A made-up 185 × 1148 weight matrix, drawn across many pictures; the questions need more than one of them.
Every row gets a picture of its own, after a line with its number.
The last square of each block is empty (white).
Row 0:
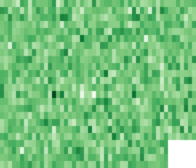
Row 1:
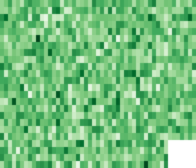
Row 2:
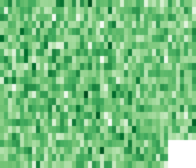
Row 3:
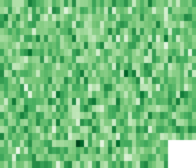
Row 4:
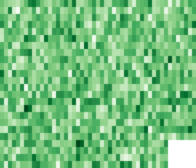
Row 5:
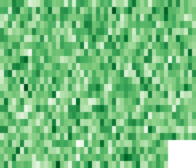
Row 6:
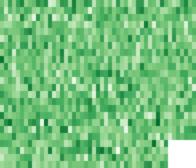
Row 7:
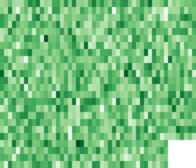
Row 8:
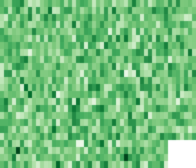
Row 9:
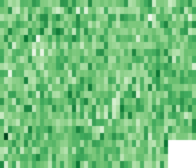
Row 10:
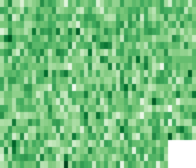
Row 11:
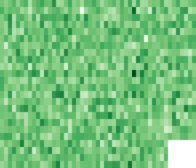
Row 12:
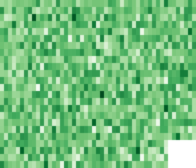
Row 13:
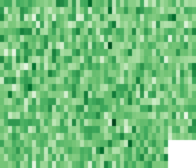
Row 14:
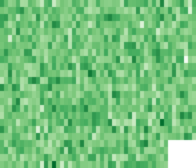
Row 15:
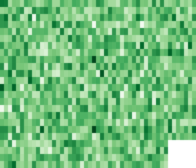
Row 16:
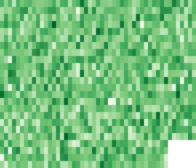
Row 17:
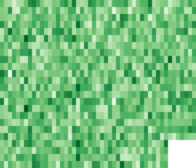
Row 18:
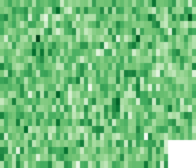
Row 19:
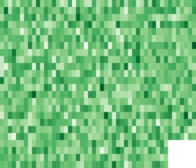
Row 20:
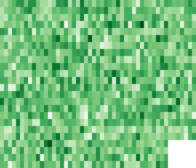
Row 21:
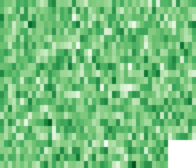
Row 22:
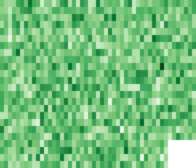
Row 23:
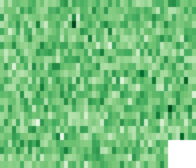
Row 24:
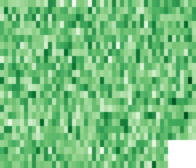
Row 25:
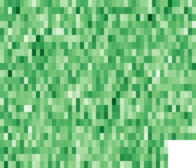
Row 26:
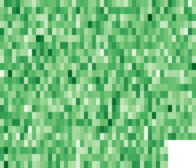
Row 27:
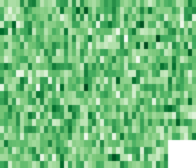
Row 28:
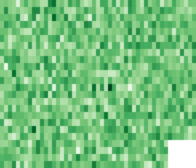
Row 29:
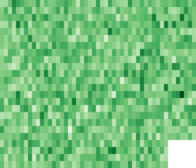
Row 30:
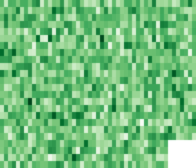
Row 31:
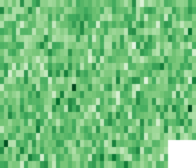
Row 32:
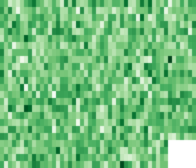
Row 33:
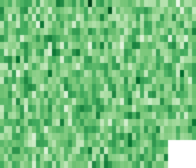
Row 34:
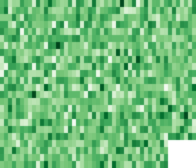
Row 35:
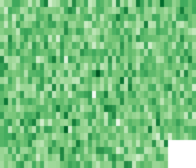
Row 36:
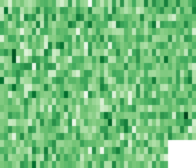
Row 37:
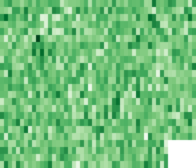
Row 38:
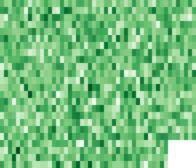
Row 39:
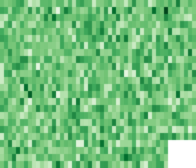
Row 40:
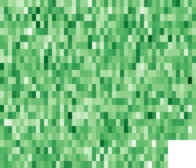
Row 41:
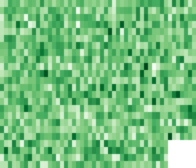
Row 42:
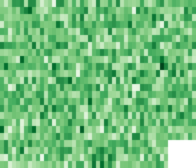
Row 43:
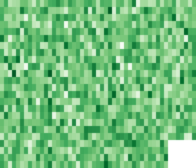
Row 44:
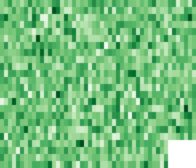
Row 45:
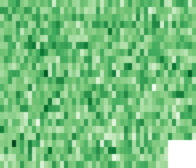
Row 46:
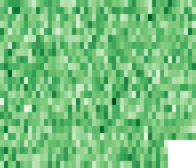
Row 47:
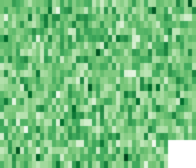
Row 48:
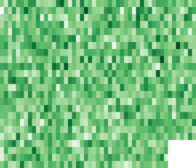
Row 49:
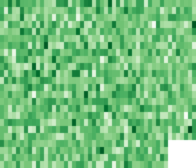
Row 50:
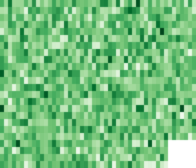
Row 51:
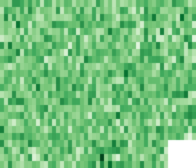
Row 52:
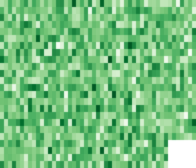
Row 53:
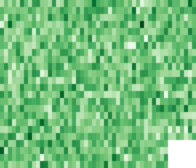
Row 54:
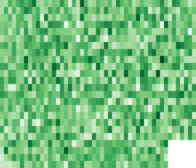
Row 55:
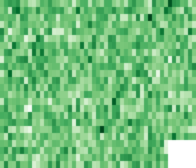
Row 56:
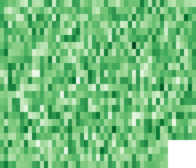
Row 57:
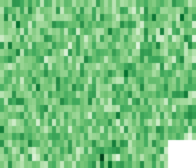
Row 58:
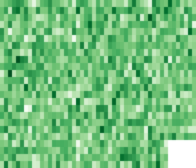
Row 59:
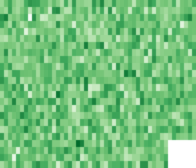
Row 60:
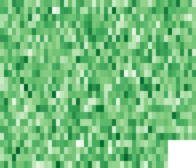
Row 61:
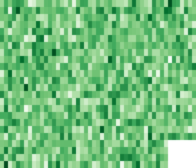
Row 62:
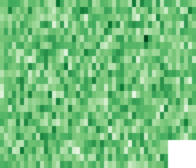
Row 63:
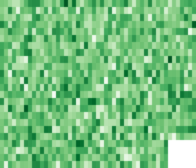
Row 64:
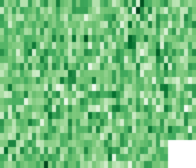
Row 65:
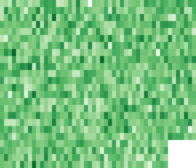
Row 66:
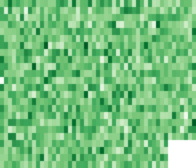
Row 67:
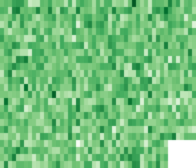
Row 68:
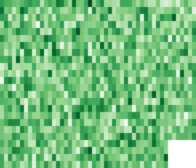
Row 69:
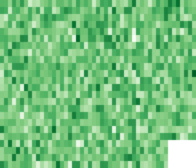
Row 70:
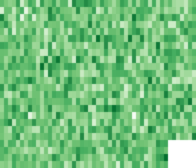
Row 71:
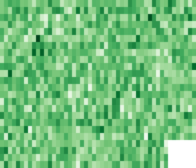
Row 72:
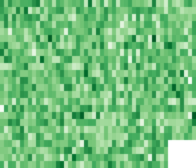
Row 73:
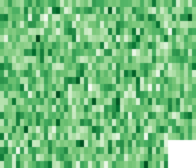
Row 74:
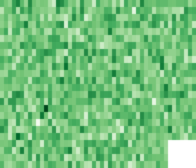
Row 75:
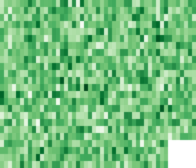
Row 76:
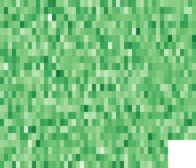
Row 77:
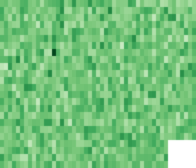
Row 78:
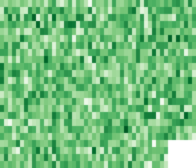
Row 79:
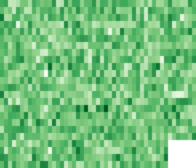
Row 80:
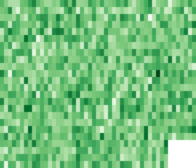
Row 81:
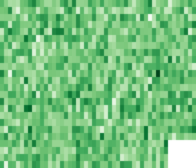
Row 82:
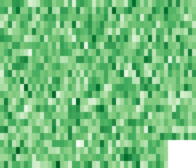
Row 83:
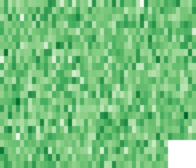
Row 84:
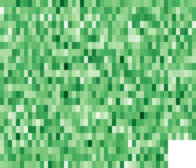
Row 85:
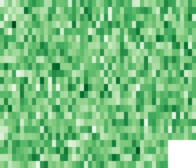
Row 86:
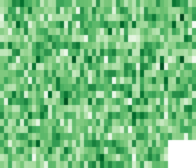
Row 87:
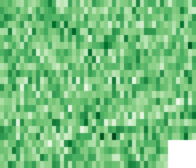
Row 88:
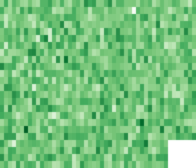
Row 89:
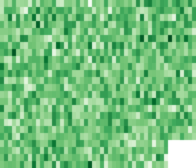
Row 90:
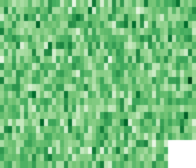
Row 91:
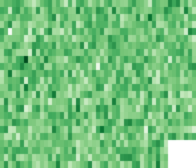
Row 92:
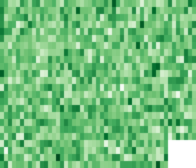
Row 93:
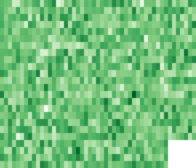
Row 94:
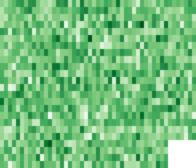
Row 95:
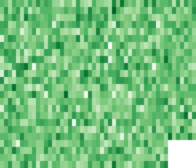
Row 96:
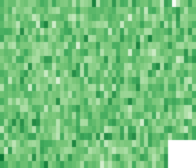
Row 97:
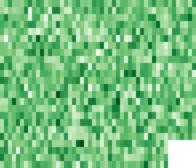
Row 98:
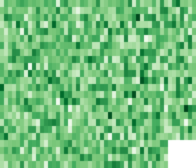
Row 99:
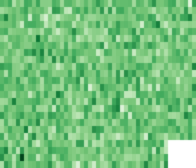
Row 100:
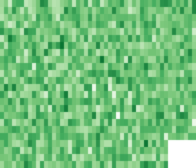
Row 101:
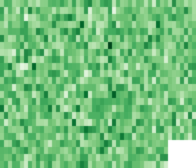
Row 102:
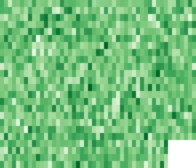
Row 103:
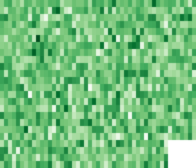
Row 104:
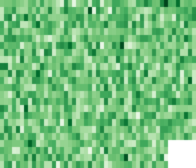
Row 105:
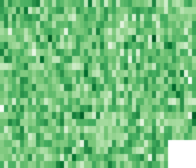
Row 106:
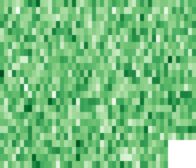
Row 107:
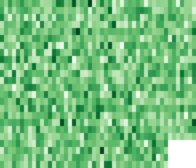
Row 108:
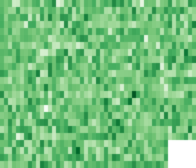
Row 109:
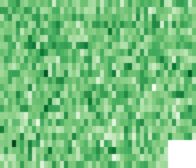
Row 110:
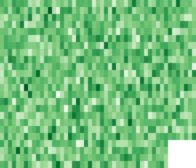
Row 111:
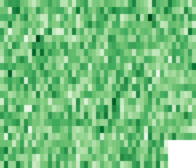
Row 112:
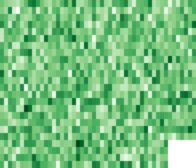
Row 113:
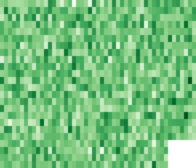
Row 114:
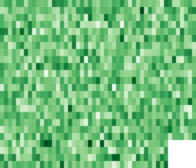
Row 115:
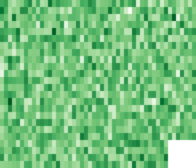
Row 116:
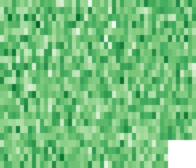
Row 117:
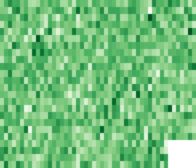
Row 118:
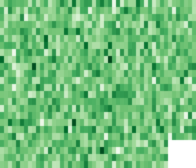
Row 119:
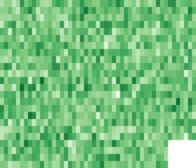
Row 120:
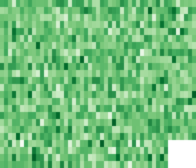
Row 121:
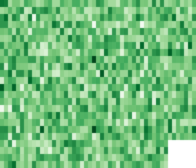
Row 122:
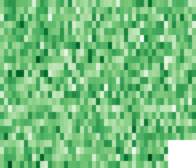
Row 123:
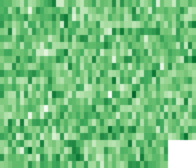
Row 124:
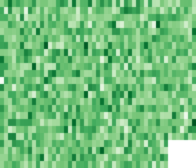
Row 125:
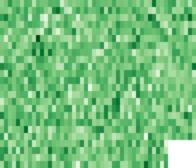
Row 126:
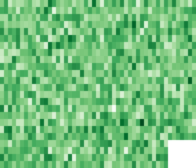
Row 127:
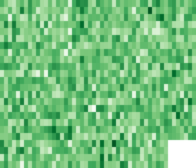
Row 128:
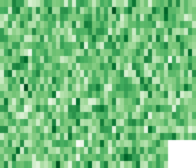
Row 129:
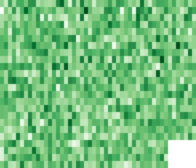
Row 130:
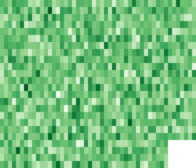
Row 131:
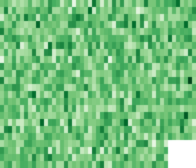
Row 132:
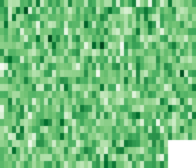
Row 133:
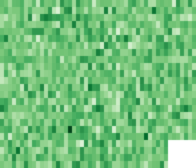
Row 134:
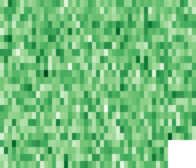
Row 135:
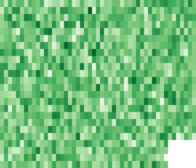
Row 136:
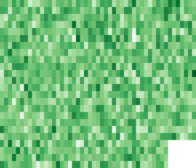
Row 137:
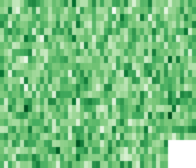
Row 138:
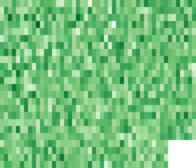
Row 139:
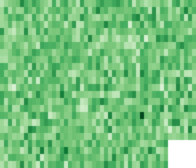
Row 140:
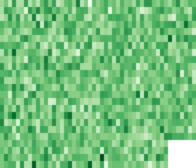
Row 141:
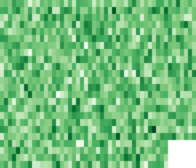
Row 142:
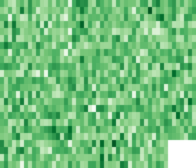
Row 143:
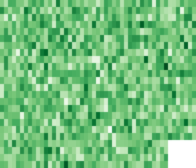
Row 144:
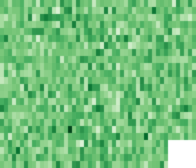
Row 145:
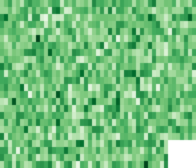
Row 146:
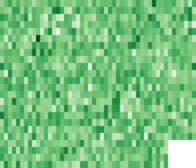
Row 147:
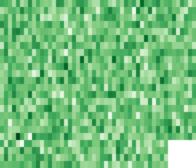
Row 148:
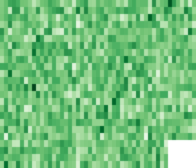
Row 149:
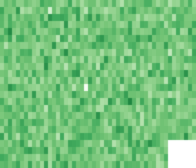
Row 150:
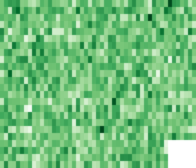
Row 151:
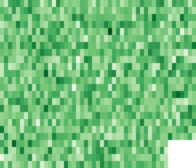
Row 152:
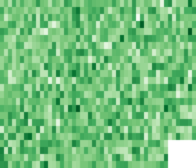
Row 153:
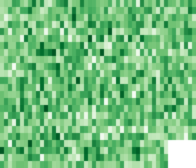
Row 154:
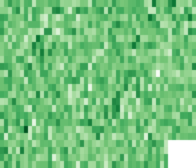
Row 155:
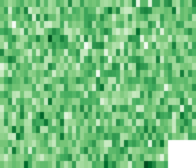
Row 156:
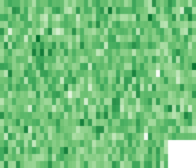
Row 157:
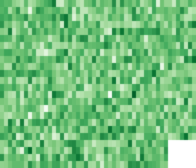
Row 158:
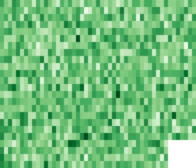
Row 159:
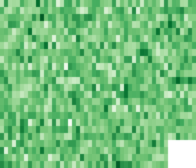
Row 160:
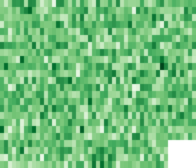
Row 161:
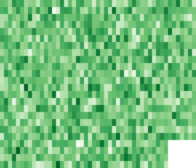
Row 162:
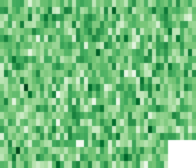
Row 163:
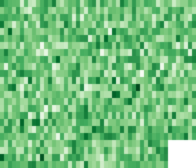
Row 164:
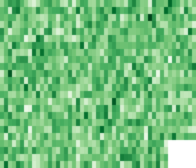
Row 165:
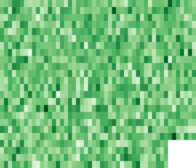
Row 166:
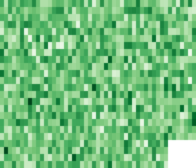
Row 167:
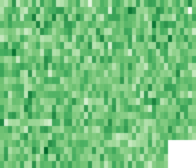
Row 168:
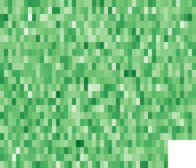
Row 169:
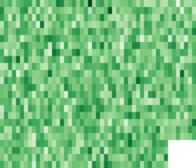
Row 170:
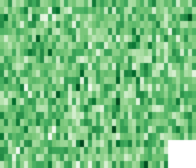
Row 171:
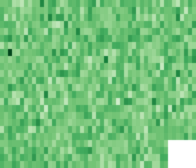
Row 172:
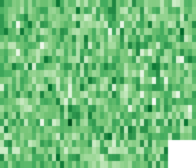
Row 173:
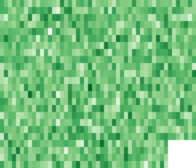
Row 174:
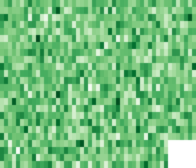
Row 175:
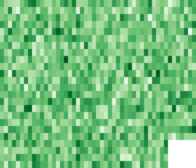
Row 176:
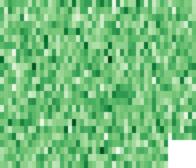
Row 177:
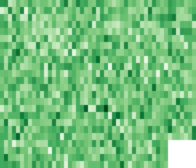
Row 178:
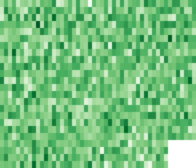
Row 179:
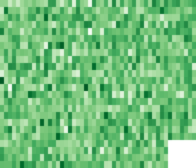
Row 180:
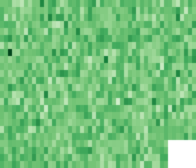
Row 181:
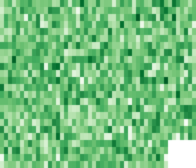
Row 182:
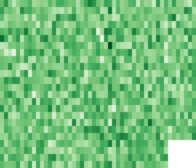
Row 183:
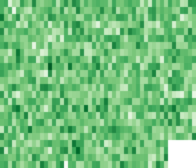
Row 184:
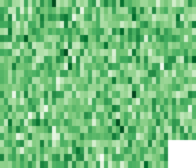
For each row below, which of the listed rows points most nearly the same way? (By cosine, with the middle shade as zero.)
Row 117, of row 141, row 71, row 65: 71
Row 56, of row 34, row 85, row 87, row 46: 87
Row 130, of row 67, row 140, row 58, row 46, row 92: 67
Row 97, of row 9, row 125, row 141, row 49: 125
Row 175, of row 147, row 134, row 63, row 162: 63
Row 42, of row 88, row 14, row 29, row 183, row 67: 29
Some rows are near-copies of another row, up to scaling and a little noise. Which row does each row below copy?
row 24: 113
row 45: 109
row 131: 90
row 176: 118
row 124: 66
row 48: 129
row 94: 20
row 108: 93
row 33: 169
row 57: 51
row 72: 105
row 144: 133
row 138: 116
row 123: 157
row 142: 127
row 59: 168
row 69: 136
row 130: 110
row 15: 121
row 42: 160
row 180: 171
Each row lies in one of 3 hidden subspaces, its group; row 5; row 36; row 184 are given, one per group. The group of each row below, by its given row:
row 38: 5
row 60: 5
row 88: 36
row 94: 184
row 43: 36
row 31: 184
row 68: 36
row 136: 5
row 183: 184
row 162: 5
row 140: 36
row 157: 184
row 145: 5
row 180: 184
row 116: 36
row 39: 5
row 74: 184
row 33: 36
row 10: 184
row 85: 184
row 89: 36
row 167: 36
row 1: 5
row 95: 36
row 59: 5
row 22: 184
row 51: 184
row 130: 5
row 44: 5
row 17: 5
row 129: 184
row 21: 184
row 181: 184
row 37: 5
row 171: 184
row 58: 5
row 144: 5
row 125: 5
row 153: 184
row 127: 184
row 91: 5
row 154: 5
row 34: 36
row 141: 5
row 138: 36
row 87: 184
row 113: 36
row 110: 5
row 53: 184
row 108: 184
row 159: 184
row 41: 184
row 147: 184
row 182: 36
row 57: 184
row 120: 184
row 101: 36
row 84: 184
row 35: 36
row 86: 184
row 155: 36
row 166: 36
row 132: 36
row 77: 36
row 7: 5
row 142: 184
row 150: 5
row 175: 5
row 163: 184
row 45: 184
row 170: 5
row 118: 36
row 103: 5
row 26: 5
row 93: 184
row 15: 184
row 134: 184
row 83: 36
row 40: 36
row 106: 5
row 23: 184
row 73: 5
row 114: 184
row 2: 36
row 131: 36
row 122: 184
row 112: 5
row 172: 184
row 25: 5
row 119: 184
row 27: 184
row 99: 5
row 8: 5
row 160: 184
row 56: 184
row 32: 5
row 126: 36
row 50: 36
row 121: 184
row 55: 5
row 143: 184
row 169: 36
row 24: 36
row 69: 5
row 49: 36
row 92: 184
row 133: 5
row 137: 5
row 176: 36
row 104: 36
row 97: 5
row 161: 5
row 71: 5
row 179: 36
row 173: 5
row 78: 36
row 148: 5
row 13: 36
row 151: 184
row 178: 36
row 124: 36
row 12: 184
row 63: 5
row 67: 5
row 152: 184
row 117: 5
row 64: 184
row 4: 5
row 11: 184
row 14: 184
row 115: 36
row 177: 184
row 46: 5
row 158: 184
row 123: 184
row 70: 184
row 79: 184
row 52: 36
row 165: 5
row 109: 184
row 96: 184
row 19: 36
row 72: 36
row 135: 36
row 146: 5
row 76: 36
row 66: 36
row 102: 5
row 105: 36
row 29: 184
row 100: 36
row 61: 5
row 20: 184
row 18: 5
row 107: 36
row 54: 184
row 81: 5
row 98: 184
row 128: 5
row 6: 36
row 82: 5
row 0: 184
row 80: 5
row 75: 184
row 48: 184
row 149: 184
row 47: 5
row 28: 36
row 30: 36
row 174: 5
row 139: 184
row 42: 184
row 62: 184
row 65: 36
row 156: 5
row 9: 5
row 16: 184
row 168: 5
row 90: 36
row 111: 5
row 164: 5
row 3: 5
